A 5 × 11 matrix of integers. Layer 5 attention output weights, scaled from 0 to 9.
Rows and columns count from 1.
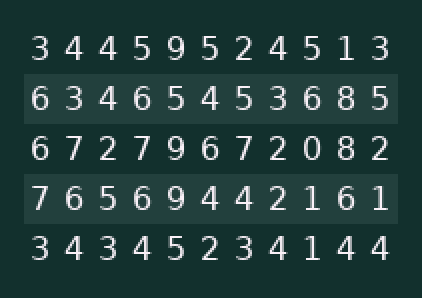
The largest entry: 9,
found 3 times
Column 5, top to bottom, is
9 5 9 9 5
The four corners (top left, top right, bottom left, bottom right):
3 3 3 4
